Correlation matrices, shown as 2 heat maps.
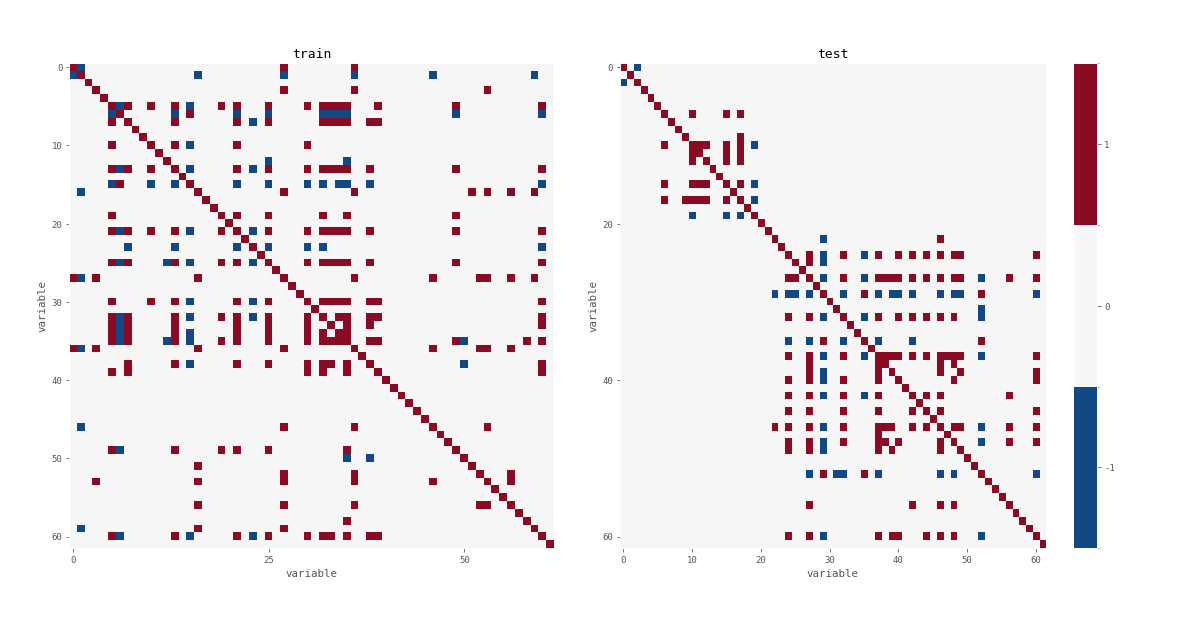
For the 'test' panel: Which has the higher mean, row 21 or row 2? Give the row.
21
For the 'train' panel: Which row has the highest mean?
5
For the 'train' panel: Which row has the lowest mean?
15
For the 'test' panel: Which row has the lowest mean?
29
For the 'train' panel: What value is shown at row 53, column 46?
1
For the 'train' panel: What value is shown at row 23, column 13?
-1
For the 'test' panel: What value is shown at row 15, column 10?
1
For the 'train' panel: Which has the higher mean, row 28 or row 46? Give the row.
46
